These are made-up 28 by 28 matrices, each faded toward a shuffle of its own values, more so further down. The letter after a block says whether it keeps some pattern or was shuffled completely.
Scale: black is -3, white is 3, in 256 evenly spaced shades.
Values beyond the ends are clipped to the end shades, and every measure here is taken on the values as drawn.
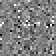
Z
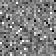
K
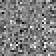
Z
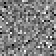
K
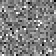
K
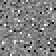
K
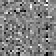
Z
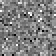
K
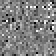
Z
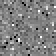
K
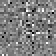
Z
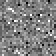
K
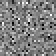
Z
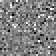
K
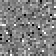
K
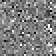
Z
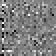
Z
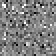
Z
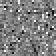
K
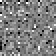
Z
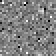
K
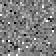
K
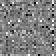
Z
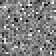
K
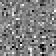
Z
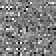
Z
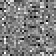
Z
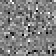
Z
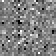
Z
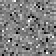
K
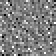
K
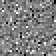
K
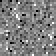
K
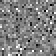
K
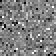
K
